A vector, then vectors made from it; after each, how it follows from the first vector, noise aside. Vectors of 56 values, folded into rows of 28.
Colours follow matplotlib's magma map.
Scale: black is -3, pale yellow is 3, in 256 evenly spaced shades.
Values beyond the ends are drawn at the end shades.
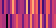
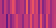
shrunk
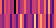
wrapped around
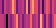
copied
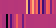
partly zeroed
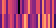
wrapped around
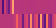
partly zeroed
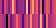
copied
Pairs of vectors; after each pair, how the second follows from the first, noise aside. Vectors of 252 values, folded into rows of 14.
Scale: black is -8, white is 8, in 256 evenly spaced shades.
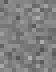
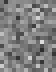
scaled up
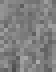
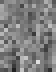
scaled up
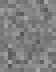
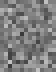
scaled up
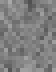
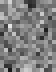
scaled up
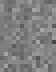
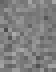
shuffled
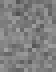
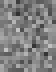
scaled up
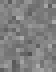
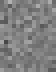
shuffled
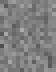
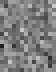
scaled up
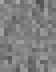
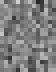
scaled up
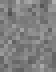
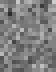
scaled up
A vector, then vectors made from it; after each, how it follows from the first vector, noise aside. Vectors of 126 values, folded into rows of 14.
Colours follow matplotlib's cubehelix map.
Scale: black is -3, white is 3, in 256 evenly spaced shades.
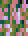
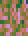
shrunk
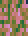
shrunk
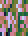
reversed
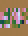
partly zeroed
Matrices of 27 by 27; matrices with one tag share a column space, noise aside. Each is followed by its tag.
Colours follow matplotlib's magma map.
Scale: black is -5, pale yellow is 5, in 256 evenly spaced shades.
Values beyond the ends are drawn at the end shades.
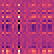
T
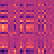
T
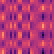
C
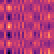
C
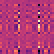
T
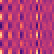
C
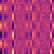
C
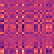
T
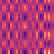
C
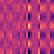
C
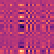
T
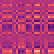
T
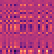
T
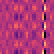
C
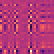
T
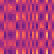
C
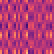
C
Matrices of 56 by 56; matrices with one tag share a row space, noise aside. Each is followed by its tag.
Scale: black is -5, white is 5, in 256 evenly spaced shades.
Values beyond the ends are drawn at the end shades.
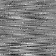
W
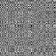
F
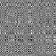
F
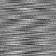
W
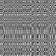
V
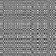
V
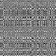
V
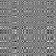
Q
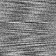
W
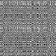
V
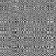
Q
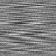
W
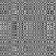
Q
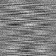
W
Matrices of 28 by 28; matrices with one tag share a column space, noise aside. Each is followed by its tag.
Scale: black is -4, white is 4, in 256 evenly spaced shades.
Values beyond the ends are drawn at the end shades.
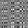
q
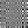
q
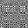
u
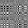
u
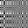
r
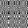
r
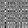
q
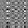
q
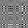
u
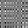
q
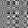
r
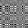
u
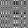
r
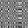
q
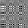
u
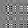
u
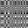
r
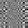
q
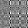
r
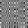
q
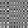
q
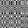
r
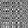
q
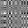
r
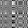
r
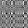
r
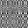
r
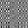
q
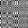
r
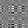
u
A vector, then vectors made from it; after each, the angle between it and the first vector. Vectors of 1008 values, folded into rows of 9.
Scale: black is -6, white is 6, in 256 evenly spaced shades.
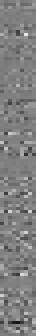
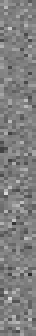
partly opposed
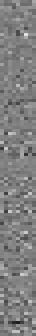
nearly parallel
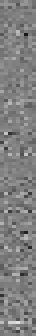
nearly opposite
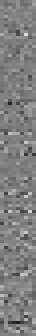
nearly parallel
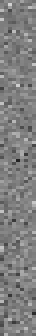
partly aligned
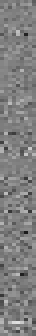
nearly opposite
